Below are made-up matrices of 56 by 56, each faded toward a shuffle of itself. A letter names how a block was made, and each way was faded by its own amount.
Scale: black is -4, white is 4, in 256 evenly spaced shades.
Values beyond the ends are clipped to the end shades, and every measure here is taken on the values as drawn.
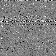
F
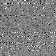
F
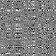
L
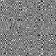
L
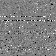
F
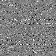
F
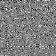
F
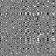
L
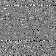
F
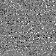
F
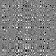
L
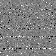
F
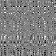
L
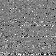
F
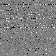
F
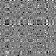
L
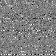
F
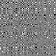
L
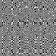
L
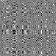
L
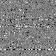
F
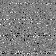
F
